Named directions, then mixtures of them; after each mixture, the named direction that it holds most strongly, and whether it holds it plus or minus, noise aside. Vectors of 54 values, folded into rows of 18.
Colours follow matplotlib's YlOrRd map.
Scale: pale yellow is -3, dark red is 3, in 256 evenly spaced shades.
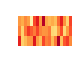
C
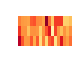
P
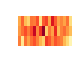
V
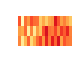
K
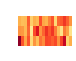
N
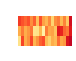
V, minus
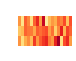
C, plus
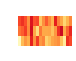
N, minus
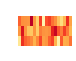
C, minus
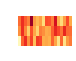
C, minus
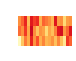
N, minus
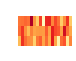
C, minus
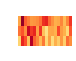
K, minus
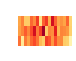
V, plus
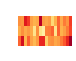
V, minus
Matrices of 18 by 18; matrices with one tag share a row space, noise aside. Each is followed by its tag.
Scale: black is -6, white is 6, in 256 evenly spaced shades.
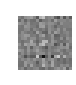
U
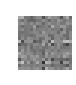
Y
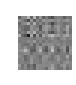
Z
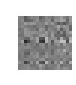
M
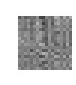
U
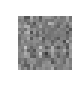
Z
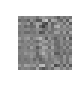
U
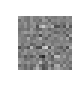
U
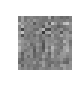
Y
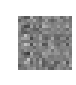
Z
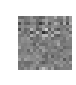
U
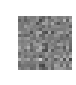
U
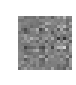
M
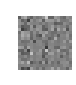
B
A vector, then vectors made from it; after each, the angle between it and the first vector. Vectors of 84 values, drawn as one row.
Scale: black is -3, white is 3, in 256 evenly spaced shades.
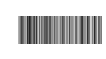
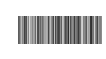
nearly opposite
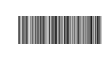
partly opposed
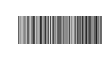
orthogonal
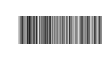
nearly parallel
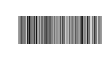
nearly parallel
